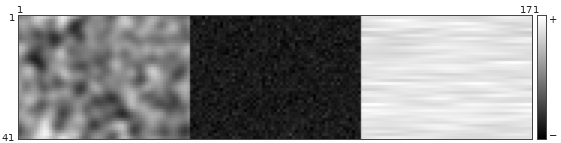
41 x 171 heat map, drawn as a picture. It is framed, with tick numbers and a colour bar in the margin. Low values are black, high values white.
It is made of 1 by 3 panels. Panel 1,1: middling, blotchy, strong in contrast. Panel 1,2: very low, fine-grained, faint in contrast. Panel 1,3: very high, streaked across, faint in contrast.
